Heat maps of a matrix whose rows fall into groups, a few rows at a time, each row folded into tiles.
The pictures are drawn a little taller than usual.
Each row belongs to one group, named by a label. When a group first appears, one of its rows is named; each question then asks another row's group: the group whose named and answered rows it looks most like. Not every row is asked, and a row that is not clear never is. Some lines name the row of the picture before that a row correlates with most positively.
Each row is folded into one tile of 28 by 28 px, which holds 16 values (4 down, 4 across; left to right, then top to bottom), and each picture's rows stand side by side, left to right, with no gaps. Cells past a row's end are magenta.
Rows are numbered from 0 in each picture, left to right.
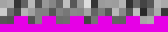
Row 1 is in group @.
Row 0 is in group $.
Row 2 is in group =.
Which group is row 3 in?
@
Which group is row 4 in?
$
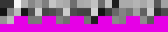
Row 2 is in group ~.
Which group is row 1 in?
~
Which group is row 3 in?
~
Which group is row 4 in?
=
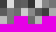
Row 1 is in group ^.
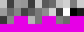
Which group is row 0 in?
@
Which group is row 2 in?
~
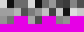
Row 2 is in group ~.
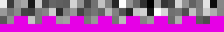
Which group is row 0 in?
@
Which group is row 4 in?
^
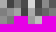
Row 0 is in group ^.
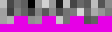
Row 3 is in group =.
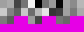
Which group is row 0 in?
$
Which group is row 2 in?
=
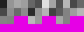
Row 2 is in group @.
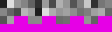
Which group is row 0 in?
^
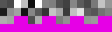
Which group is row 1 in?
^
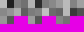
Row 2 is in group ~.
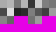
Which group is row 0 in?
~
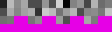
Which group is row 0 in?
=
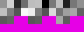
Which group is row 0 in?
$
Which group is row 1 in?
$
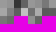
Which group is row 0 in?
$
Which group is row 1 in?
~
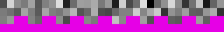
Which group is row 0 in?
^
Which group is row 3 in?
~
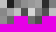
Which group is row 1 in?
$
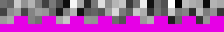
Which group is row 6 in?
@
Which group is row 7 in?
@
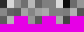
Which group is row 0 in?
^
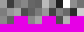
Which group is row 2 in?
^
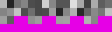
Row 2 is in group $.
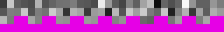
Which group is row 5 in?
$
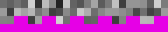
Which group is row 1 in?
@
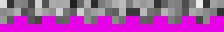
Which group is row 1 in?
=
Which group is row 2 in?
$
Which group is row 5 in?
$
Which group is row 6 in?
$
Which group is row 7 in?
@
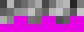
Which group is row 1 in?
$
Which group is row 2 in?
$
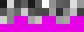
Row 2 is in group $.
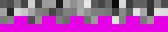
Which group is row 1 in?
@
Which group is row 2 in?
=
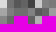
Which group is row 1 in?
^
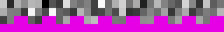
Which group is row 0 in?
@
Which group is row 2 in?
^
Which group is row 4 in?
~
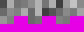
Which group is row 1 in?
~
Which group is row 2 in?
=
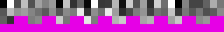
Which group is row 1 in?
^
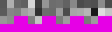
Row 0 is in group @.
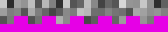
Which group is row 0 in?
@
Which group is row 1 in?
@
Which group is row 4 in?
^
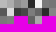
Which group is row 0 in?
~
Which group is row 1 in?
^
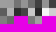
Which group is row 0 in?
~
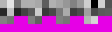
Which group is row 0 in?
~
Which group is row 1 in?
~
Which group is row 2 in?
~
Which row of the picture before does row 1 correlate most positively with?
0
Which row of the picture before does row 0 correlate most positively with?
0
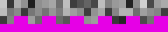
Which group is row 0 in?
@
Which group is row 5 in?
@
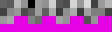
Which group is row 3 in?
@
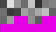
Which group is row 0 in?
^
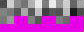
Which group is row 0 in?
^
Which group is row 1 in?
~
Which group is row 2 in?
~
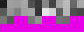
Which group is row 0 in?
=
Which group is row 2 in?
~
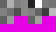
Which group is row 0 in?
^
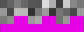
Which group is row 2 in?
^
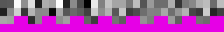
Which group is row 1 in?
@
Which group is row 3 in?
=
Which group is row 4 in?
~
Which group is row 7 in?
~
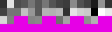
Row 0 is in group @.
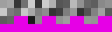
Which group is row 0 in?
$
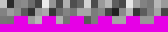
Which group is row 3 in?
@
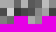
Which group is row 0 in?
~
